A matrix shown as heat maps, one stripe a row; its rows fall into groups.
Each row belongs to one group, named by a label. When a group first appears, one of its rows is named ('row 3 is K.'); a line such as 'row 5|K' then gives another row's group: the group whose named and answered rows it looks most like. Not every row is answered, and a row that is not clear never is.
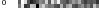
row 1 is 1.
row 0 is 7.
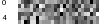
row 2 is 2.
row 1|1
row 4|1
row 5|1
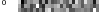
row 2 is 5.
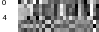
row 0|1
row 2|2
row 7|5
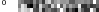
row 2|2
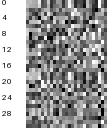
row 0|2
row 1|2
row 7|2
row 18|2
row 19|2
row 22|2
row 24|5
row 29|1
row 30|5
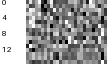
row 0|1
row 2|7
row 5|7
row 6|2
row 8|5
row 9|2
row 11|7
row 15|5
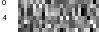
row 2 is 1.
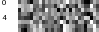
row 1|2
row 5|2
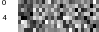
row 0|5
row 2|1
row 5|7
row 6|7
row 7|1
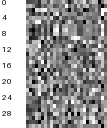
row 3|5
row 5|2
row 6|5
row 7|5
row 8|5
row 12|7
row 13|1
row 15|1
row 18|5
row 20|1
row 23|1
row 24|5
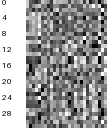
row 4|2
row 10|2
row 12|5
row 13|2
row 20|7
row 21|1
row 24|1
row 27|7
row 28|7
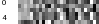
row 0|2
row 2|7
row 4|2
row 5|5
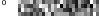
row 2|7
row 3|5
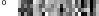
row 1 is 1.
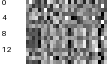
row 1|5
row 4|7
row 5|5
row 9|5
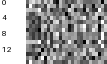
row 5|5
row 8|5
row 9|5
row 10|2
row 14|1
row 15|1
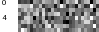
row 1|2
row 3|7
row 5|7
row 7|7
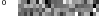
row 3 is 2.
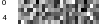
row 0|1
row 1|2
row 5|7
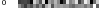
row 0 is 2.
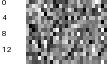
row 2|2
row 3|1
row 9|5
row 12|7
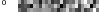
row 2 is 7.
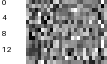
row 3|1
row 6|5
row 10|5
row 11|5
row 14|7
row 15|1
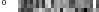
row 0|5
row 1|5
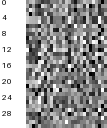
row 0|7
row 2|7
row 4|2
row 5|2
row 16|2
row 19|1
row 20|2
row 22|5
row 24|1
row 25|1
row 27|2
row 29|5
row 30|7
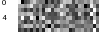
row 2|5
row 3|2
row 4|1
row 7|5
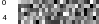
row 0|2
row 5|1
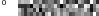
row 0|2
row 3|5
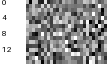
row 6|2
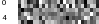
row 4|7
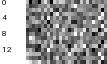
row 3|5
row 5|7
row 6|5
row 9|7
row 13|2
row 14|5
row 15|2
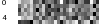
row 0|2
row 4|2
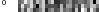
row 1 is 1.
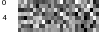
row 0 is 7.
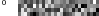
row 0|5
